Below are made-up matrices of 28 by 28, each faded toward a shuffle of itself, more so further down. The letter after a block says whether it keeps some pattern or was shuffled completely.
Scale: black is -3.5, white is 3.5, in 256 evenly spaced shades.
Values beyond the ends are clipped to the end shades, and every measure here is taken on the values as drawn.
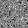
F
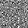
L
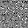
L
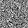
F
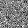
F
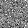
F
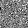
F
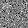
F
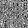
L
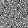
L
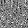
L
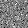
F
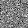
F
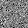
F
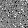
F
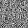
L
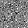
L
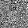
L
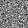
F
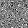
L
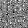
L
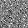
F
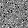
F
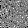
L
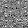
L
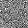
L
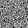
L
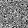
F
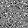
L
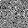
L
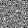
L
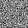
F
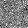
F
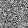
F
